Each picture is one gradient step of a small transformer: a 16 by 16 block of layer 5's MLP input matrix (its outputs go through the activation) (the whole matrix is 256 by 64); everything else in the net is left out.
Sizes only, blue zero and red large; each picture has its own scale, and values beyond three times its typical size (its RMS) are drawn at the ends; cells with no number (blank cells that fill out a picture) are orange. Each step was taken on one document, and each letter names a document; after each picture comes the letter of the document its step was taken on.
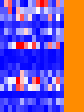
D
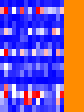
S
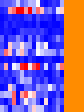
S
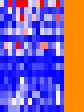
D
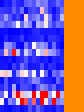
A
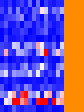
A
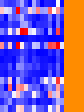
D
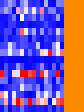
A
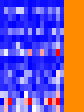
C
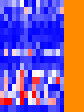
S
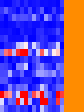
A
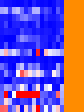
S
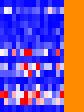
S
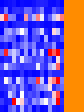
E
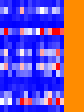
C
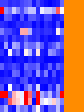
S
